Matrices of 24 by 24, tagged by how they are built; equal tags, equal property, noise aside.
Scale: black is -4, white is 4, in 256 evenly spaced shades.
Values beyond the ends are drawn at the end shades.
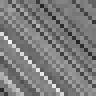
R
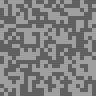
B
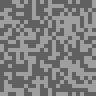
B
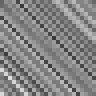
R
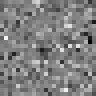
B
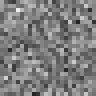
B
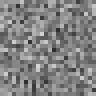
B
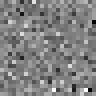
B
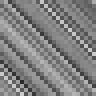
R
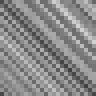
R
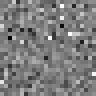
B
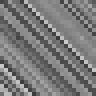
R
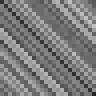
R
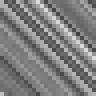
R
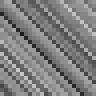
R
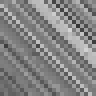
R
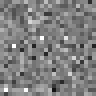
B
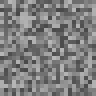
B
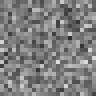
B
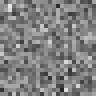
B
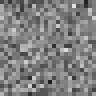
B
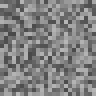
B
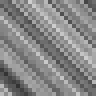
R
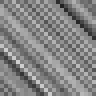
R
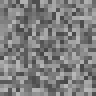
B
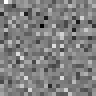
B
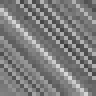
R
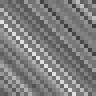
R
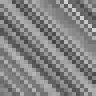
R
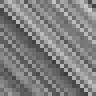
R
